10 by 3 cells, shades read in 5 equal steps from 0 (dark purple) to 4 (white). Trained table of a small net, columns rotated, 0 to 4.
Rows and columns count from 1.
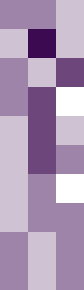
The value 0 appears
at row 2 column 2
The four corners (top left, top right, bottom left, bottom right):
2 3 2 2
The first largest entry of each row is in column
3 1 2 3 1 1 3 1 2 2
